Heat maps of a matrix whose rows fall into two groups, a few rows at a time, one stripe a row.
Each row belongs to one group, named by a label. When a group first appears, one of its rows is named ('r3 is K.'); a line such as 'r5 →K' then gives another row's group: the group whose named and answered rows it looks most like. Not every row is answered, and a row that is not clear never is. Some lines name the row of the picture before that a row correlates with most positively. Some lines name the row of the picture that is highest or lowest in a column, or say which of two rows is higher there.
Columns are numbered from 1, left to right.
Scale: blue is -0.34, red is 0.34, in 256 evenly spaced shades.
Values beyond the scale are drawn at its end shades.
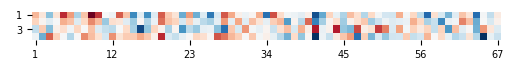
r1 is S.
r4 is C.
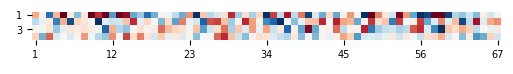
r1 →S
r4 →C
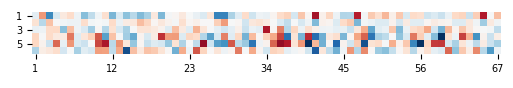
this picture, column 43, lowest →6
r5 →S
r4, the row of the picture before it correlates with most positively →3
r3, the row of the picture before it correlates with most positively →3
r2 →C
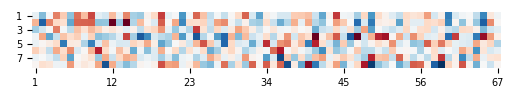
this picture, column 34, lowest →7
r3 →C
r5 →S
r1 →C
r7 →S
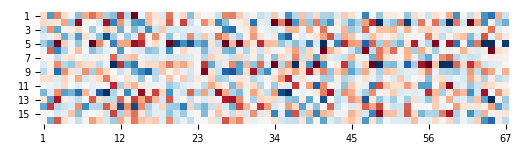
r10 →S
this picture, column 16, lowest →9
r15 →S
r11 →S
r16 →C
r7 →S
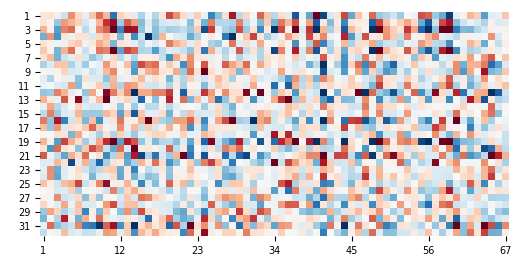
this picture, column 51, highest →21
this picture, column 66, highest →21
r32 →C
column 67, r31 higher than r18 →Yes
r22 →S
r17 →C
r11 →S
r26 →S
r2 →S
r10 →S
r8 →C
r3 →S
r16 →C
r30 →C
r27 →C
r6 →S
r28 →S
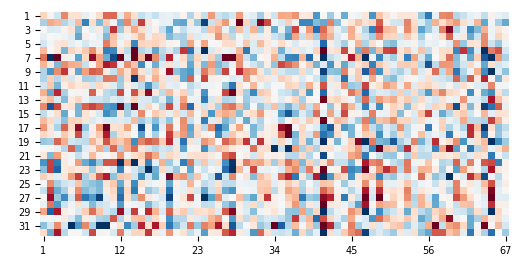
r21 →C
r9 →C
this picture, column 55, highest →24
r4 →S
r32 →C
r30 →S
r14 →C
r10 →C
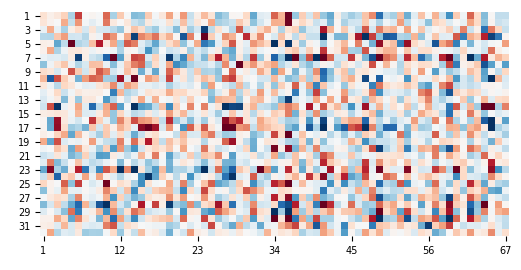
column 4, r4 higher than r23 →Yes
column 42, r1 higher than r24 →No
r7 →S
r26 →C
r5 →S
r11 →S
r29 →S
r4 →C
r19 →C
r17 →C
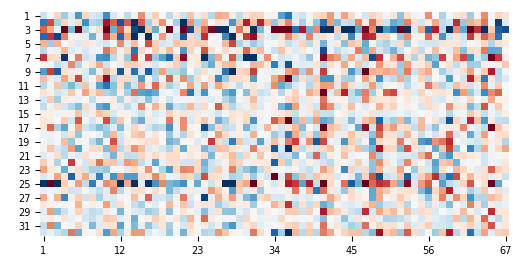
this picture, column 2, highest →25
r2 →C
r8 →S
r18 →S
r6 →C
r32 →S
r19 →S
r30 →C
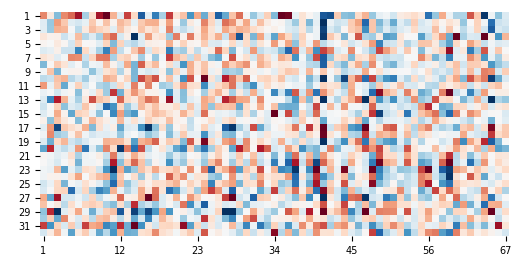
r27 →C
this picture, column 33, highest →20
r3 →C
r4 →C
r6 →S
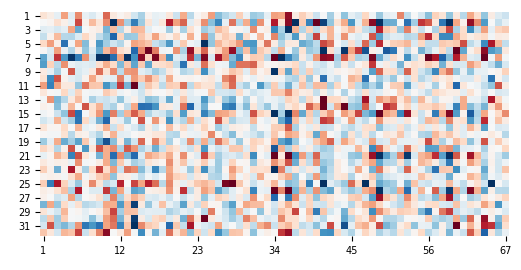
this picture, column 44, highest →14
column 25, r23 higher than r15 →Yes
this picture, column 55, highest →2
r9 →S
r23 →S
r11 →C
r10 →C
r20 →S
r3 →S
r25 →C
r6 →C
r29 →S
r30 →C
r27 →S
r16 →S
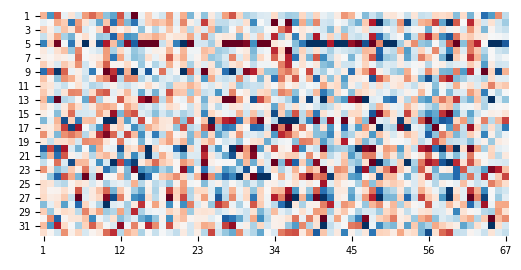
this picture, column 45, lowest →9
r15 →S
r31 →C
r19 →C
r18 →S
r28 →S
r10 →S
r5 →C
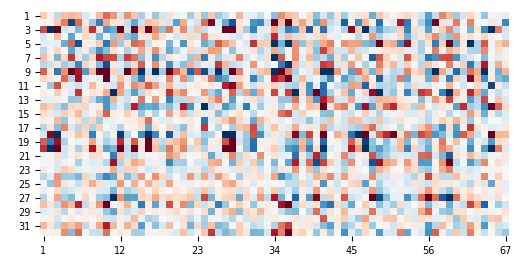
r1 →S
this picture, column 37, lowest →12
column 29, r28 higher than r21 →Yes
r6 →S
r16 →C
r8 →S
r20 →C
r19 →C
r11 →C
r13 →S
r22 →S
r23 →S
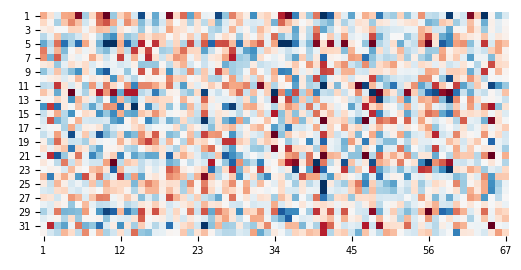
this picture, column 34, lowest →12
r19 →C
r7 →C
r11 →C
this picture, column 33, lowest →24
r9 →S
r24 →C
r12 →S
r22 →S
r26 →C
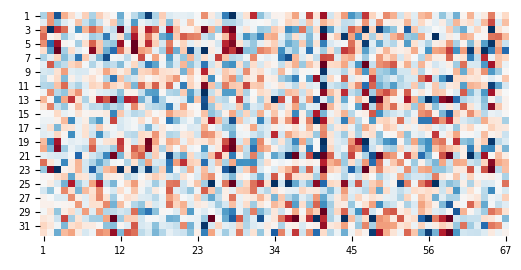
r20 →C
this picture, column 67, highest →25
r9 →C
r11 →C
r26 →C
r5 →C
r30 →S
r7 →S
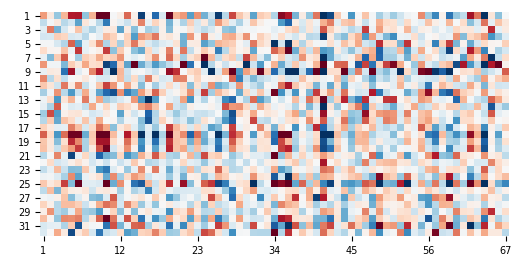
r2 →S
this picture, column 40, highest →9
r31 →S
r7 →C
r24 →S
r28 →S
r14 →C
